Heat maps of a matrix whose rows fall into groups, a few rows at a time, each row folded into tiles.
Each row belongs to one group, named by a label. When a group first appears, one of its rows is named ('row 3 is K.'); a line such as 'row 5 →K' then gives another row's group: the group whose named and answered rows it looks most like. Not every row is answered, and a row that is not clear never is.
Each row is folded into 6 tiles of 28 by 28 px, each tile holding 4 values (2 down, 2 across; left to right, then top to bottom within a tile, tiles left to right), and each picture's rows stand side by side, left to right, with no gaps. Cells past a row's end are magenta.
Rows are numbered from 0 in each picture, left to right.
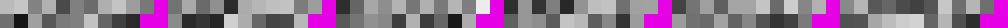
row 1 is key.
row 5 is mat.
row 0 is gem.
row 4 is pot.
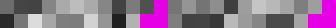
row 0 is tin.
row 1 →key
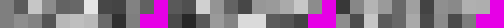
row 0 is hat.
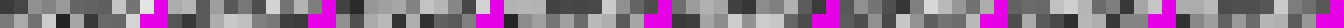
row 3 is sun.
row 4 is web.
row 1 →mat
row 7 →sun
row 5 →key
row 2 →pot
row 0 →pot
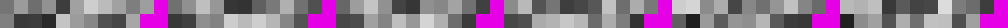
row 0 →key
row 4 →gem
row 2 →web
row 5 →sun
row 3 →mat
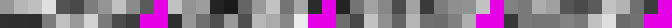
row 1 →sun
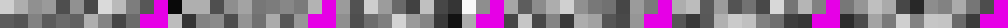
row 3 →tin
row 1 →pot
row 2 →hat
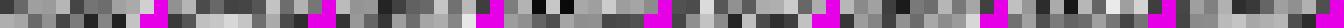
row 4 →pot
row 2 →sun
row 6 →gem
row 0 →pot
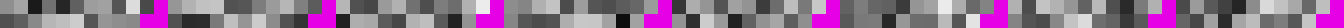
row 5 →key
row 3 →hat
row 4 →pot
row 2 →tin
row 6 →hat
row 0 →mat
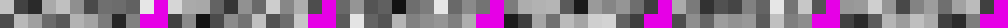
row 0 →tin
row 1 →sun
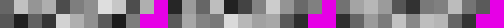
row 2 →web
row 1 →web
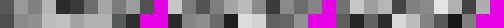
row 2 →key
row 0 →web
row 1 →tin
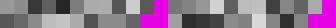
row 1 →hat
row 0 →mat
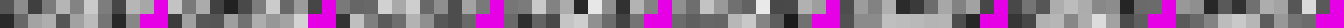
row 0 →tin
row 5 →web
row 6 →tin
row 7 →mat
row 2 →tin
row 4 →hat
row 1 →sun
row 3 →hat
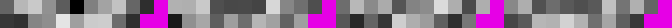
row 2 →key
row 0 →web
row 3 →mat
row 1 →sun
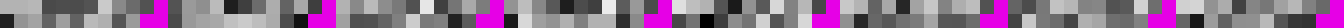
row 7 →gem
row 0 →sun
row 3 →sun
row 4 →sun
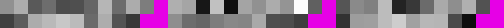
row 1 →gem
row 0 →mat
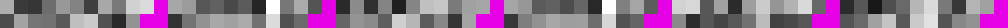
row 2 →key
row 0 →tin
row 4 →gem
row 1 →mat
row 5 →tin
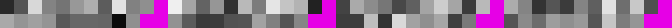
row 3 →mat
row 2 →key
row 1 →gem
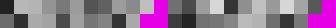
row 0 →pot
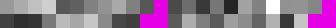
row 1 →key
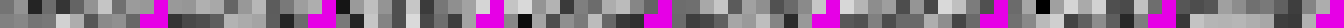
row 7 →tin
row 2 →pot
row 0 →mat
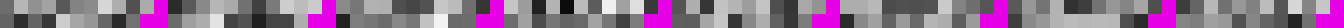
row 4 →tin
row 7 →pot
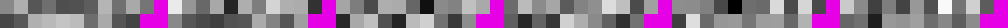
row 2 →tin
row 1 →gem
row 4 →sun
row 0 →mat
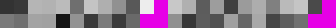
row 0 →pot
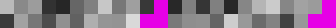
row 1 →key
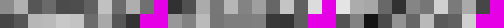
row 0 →mat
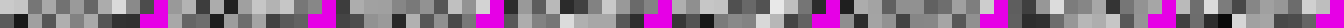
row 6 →hat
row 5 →pot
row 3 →web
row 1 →gem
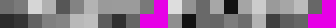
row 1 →gem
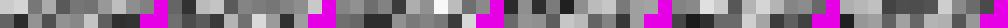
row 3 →key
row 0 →gem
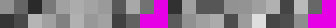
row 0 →tin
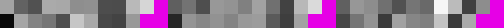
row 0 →tin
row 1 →tin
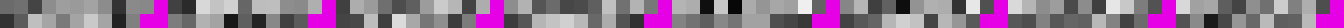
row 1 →pot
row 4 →gem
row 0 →tin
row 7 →sun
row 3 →mat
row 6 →gem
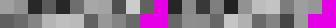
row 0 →mat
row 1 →key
